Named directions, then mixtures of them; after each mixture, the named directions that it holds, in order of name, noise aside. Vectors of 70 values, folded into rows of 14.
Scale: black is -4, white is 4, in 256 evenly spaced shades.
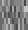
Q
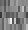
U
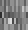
Q, U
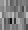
U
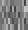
Q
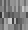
Q, U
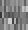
Q, U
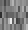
U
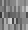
Q, U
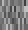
Q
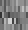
Q, U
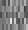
Q, U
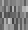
Q, U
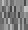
Q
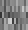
Q, U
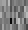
Q, U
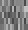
Q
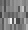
U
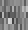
Q, U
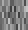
Q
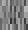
Q, U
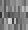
Q, U
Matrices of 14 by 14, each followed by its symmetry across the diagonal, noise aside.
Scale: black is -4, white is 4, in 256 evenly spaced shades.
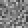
antisymmetric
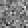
antisymmetric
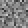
neither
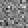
antisymmetric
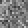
neither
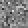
antisymmetric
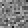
neither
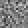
antisymmetric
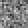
antisymmetric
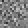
antisymmetric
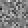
antisymmetric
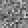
neither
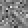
antisymmetric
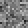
neither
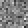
neither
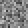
neither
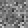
neither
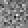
antisymmetric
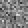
antisymmetric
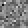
antisymmetric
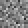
antisymmetric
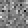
neither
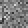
neither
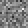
neither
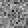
neither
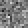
neither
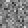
neither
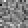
antisymmetric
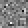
antisymmetric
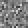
neither
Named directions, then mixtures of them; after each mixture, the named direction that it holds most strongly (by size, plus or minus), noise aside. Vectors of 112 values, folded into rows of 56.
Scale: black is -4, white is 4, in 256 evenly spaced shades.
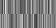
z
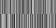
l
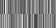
z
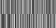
l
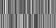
z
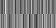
z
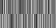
z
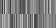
z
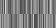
z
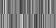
z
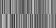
l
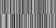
l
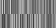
l
